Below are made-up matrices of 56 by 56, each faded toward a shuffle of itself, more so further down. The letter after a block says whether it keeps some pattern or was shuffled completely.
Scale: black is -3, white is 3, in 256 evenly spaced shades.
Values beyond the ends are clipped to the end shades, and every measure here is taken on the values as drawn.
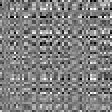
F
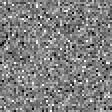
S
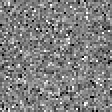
S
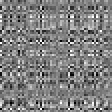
F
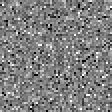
S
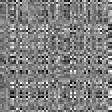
F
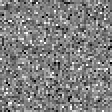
S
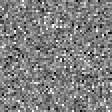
S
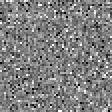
S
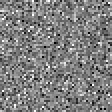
S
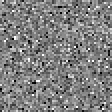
S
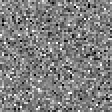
S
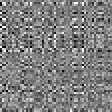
F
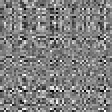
F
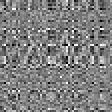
F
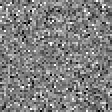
S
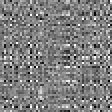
F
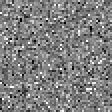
S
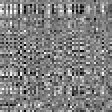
F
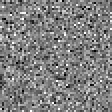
S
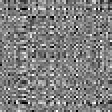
F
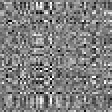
F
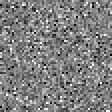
S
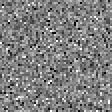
S
